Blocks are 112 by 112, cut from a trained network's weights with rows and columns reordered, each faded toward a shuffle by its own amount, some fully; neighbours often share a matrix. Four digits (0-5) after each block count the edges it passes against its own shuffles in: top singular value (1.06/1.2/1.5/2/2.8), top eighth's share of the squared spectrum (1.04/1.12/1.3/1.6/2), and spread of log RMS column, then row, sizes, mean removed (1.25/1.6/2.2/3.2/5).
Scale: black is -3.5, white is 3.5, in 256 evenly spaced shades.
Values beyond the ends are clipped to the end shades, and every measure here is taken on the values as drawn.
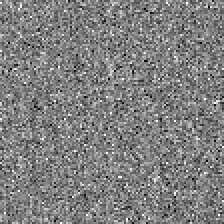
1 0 0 0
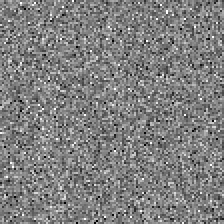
0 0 0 0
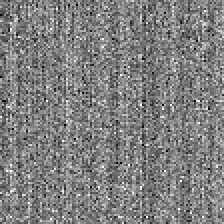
4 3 1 2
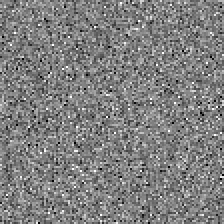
0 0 0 0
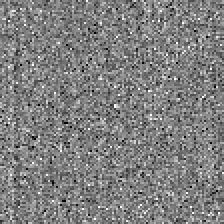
2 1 0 0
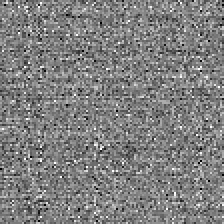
3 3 3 1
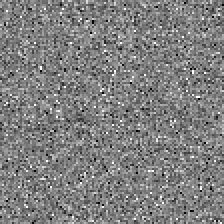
0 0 0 0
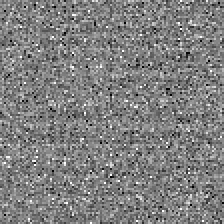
2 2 2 0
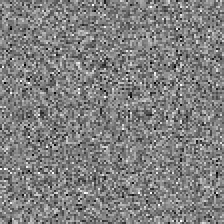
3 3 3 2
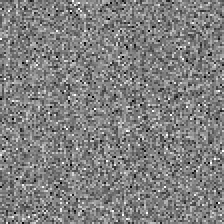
0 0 0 0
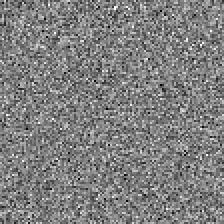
1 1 0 0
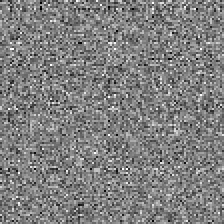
3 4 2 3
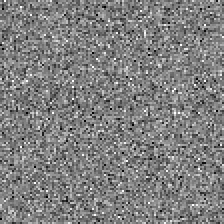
0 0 0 0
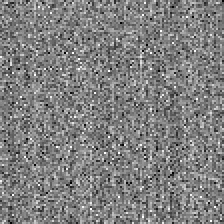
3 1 0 1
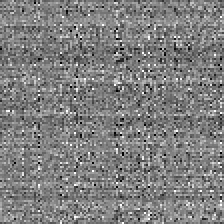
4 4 4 2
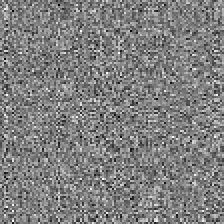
4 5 3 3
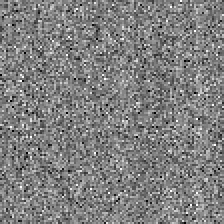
1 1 0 0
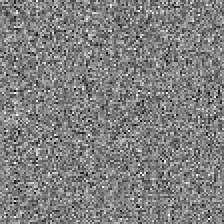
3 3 2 1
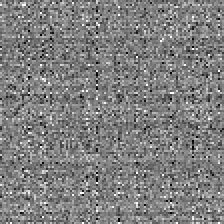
3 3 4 1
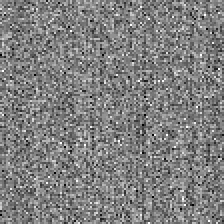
2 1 0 0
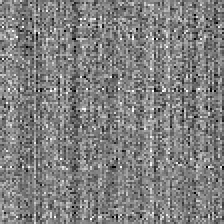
4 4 2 3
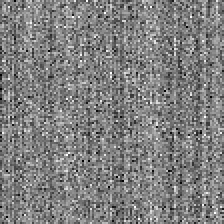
4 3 1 2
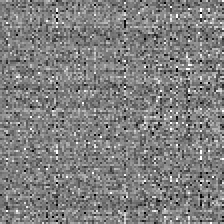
3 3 3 1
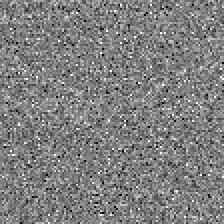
1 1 1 0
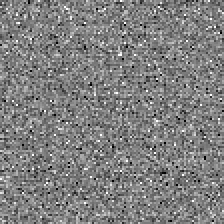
1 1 1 0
